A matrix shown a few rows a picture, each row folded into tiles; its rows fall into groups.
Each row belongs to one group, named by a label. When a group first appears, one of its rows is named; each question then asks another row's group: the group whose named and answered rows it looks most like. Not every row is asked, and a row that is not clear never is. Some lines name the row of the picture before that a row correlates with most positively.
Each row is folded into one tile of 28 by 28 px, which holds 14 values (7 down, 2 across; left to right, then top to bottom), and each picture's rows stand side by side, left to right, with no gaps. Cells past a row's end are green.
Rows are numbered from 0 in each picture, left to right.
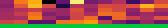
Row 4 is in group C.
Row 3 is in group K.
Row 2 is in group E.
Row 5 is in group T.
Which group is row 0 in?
E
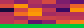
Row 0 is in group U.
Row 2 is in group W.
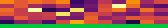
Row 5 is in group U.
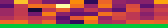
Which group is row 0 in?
E
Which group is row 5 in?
E
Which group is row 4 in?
W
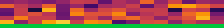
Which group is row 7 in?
C
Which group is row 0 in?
U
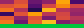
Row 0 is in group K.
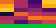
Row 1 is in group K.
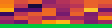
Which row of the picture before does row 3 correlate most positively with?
0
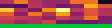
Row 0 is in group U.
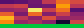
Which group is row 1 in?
U
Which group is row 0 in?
C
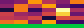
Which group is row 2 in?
U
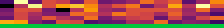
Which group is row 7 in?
T
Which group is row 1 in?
T
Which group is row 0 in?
E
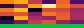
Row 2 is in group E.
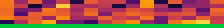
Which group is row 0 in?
C
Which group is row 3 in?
C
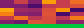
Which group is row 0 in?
U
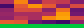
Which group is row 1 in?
T
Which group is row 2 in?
C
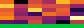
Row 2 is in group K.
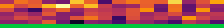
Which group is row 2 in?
T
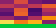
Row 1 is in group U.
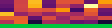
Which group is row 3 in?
T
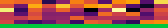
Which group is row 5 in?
E
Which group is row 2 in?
T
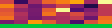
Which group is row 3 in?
E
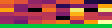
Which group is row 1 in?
W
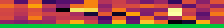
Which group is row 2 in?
W
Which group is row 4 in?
K
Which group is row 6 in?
U
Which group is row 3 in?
K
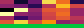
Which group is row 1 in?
E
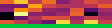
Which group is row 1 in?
T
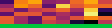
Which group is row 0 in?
K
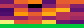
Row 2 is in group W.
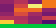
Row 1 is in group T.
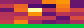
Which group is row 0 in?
W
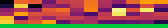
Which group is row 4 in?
U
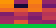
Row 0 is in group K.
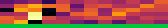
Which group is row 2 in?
K
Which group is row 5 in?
T
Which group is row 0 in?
W
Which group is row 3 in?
C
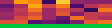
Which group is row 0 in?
E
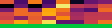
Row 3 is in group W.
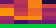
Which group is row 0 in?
U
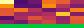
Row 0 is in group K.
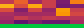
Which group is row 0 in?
T
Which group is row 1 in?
T
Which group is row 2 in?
U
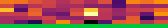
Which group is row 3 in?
U
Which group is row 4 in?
E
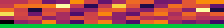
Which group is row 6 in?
T
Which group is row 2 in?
T
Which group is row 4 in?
T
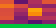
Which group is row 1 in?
U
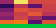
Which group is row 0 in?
E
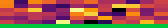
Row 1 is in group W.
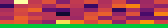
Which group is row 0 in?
E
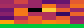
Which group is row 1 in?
W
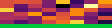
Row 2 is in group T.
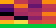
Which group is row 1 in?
E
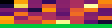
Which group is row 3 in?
T
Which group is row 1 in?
W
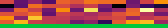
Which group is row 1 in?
C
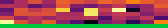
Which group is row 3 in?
U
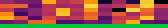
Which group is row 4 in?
W
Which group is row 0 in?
C
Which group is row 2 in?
U
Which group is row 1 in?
E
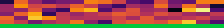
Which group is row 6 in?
W
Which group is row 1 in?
C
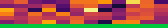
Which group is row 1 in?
W
